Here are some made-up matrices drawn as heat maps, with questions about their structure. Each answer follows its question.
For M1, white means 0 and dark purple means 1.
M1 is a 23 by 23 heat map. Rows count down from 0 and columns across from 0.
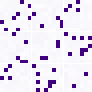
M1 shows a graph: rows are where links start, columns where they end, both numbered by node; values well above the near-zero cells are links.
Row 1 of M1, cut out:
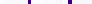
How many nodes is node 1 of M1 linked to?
2
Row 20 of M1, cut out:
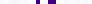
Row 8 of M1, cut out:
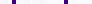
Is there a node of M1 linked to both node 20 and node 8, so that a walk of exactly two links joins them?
no
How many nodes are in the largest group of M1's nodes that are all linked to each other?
2
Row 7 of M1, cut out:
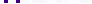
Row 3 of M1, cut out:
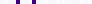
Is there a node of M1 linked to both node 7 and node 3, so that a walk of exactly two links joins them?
yes
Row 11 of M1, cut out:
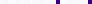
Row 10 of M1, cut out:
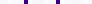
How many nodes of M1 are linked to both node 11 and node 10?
1
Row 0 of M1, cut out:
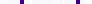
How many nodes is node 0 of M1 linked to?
2
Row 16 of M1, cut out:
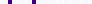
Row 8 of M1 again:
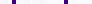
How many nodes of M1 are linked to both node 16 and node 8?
0
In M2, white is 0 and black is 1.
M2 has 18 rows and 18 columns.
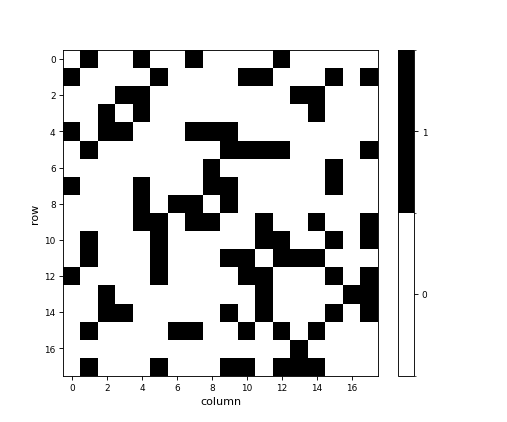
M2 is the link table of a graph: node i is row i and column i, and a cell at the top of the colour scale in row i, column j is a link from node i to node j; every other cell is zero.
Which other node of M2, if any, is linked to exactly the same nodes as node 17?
node 11
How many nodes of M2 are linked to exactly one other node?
1
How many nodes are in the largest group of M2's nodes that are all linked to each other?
4
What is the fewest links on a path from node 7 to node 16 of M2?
4
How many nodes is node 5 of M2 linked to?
6
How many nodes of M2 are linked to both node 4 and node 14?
3
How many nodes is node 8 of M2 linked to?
4
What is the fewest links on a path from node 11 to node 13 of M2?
1
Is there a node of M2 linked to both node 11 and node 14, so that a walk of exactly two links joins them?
yes
